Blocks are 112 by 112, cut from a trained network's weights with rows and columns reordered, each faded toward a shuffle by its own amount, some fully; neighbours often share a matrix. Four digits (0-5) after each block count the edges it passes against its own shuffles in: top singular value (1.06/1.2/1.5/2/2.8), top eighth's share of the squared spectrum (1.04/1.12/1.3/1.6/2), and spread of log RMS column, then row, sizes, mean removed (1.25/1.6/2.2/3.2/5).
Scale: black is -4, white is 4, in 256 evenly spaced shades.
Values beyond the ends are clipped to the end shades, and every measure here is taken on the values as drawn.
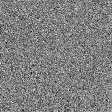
3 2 0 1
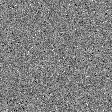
0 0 0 0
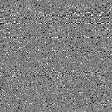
4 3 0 3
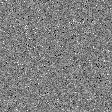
1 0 0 0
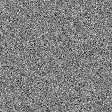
0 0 0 0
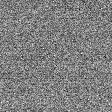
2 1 0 0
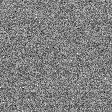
1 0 0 0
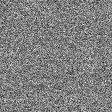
0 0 0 0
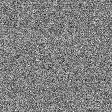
1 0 0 0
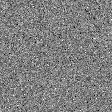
0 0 0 0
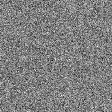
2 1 0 0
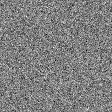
0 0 0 0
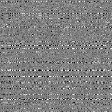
5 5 1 4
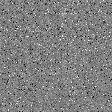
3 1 0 1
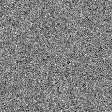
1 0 0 0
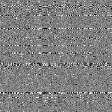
5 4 1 4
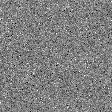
1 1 0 0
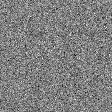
1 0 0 0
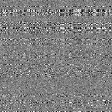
5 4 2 4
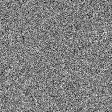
2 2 0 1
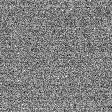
2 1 0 0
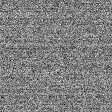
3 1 0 0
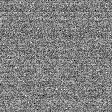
3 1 0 0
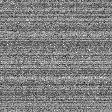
5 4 1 2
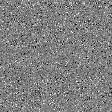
3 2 0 2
